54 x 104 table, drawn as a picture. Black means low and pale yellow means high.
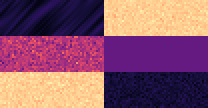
It is made of 3 by 2 panels. Panel 1,1: very low, slanting up to the right, faint in contrast. Panel 1,2: very high, fine-grained, faint in contrast. Panel 2,1: middling, fine-grained. Panel 2,2: low, flat. Panel 3,1: very high, fine-grained, faint in contrast. Panel 3,2: very low, fine-grained, faint in contrast.
